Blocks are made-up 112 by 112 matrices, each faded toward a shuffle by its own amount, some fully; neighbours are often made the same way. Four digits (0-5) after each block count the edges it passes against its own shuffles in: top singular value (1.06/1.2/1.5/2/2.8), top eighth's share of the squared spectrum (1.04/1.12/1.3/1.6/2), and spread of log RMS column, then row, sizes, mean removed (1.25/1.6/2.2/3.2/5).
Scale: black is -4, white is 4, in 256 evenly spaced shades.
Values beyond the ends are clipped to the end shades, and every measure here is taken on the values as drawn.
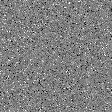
0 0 0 0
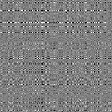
5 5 3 4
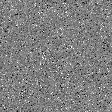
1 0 0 0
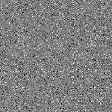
4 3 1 2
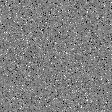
0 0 0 0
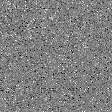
3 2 0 1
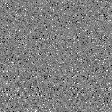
4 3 1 2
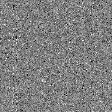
1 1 2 0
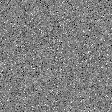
0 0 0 0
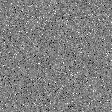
0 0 0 0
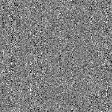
1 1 3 0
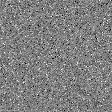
0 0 0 0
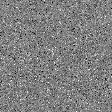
0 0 1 0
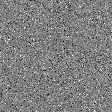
0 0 0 0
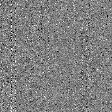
2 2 3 0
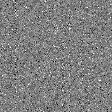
1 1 2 0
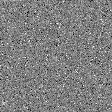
0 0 1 0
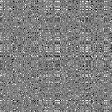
5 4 3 3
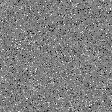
2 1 0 0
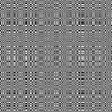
5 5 5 5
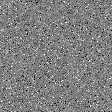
2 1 0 0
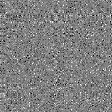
4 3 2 2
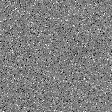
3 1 0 0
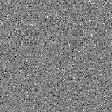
4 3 1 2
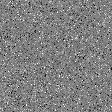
2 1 0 0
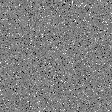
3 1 0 0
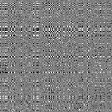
5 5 4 4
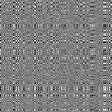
5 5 4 4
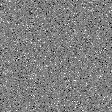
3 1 0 0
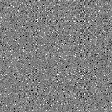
4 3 2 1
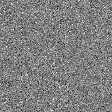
0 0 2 0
